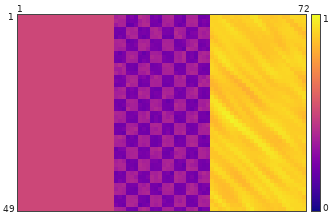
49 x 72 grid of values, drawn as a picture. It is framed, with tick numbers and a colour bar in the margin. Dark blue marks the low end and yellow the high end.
It is made of 1 by 3 panels. Panel 1,1: middling, flat. Panel 1,2: low, checkered. Panel 1,3: very high, slanting down to the right, faint in contrast.
